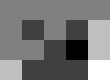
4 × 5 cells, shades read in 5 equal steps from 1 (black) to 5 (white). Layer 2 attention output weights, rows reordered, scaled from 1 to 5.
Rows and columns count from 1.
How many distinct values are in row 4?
3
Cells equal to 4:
3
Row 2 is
3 2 3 2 4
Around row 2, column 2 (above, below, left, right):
3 3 3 3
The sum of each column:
13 10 10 8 16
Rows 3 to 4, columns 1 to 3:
3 3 2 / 4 2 2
